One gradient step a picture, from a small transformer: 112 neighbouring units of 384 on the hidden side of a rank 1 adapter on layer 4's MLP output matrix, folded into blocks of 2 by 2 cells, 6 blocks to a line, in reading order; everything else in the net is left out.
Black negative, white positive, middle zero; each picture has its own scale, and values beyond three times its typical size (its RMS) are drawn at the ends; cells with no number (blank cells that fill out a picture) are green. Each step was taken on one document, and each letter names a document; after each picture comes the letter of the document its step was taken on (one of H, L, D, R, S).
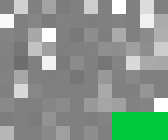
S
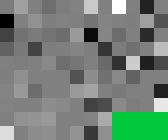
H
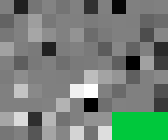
H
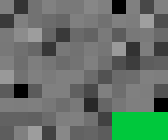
H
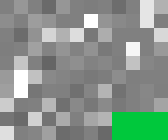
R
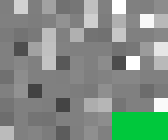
S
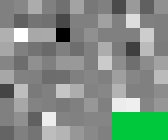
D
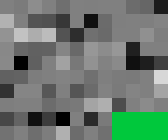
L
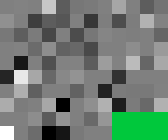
R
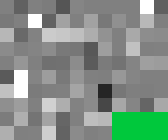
R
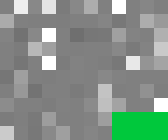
S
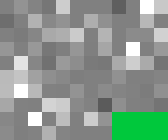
R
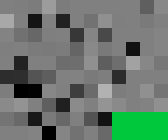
R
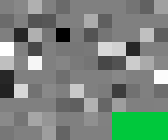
L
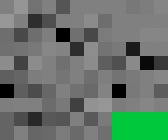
L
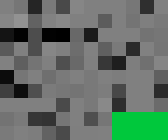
D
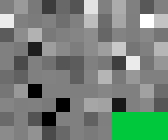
S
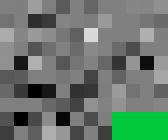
L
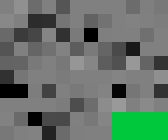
L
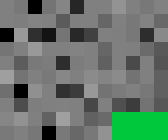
D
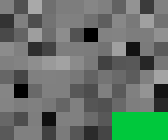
H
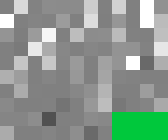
S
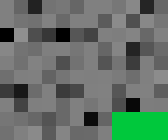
D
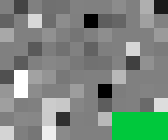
R
